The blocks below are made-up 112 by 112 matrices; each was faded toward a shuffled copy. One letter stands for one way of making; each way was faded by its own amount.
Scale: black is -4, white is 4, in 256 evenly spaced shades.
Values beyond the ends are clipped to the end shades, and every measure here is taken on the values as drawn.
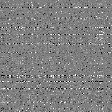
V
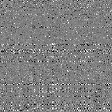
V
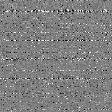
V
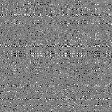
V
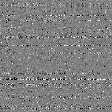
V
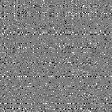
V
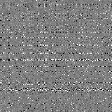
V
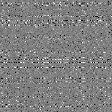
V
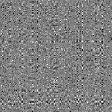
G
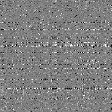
V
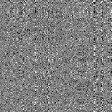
G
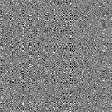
G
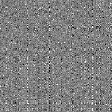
G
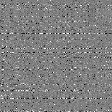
V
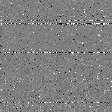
V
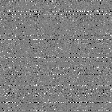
V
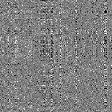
G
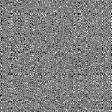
G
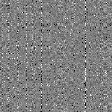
G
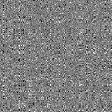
G
